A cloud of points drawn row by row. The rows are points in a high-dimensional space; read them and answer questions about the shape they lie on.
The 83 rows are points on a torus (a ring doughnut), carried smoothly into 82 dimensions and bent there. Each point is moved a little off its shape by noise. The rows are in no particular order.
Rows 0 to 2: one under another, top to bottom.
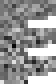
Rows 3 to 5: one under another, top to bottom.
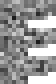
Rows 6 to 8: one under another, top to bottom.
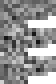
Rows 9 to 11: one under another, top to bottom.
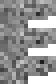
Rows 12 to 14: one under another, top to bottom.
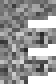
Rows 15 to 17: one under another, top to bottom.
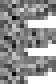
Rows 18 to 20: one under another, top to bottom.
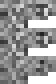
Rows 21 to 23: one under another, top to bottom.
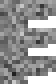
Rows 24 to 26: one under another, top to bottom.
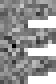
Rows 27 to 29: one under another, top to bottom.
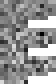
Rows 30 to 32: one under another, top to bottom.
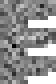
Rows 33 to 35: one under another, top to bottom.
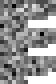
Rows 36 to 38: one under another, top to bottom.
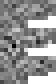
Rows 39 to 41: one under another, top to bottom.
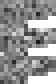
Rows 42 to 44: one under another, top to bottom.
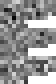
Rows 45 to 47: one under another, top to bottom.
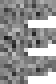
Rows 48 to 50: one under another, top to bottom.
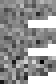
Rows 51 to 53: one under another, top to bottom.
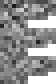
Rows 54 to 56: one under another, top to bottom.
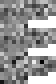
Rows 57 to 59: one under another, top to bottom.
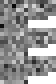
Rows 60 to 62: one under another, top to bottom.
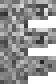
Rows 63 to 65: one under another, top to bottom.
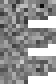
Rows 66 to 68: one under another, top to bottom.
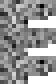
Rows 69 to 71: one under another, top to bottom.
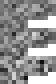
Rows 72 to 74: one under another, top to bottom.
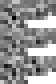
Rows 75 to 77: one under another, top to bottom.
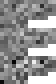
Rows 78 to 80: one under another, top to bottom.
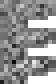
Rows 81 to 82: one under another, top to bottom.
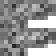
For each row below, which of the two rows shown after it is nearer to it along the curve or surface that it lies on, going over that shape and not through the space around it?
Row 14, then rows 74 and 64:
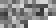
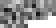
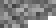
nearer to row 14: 74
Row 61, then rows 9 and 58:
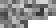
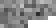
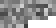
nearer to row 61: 9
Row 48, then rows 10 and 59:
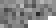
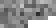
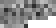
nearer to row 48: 10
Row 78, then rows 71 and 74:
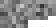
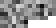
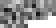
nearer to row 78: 71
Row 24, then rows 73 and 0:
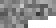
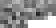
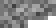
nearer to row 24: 73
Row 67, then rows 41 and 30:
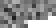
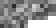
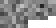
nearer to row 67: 41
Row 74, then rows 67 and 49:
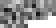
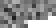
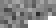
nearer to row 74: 67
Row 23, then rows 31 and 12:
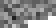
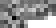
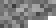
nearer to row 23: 12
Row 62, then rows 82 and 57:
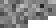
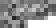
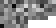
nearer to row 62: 57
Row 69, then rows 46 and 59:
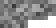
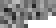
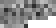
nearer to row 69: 46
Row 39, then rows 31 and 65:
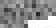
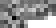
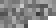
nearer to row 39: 65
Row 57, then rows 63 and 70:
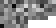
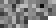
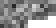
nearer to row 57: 63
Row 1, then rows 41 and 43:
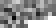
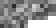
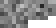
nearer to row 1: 41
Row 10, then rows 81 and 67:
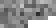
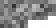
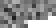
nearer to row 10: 67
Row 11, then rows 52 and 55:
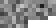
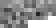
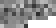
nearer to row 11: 55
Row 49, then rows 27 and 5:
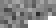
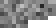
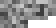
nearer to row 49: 5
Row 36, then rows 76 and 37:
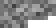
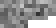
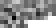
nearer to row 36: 37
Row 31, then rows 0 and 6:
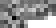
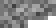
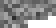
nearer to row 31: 0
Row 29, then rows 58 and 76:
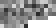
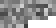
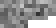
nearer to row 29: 58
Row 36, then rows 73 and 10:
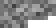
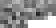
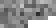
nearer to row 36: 73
